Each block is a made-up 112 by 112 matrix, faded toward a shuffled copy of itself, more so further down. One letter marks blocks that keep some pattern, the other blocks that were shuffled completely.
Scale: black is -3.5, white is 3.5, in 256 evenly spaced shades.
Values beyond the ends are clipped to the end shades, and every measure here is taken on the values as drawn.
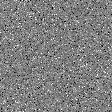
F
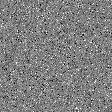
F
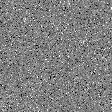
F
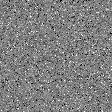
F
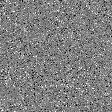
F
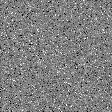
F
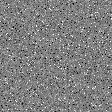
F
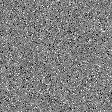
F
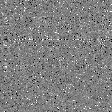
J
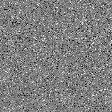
J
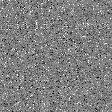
J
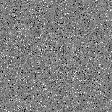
J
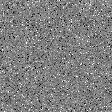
J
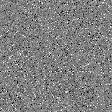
J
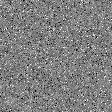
F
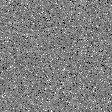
F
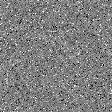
J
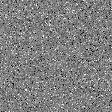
J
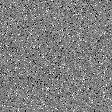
F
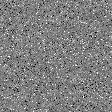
F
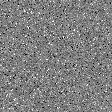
F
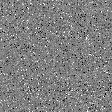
J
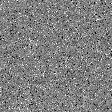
F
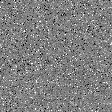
J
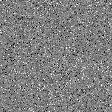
J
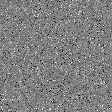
F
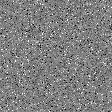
F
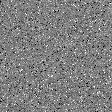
F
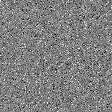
J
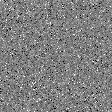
F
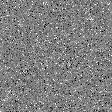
J
